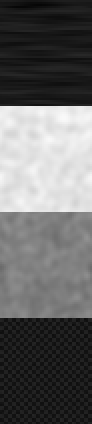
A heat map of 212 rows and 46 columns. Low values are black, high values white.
It is made of 4 by 1 panels. Panel 1,1: very low, streaked across, faint in contrast. Panel 2,1: very high, blotchy, faint in contrast. Panel 3,1: middling, blotchy, faint in contrast. Panel 4,1: very low, checkered, faint in contrast.
